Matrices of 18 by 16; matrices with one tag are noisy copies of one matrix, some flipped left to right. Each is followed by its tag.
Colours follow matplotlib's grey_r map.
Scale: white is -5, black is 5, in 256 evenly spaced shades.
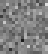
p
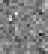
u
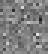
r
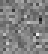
r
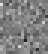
p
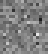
r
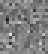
r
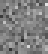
p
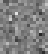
u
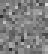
p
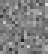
p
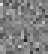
p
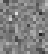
u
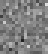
p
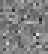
r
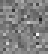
r
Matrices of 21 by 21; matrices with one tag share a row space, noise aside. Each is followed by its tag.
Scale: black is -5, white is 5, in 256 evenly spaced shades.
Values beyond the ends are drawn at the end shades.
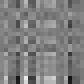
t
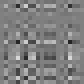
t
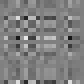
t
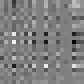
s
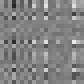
s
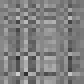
t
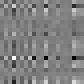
s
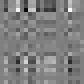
t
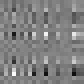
s
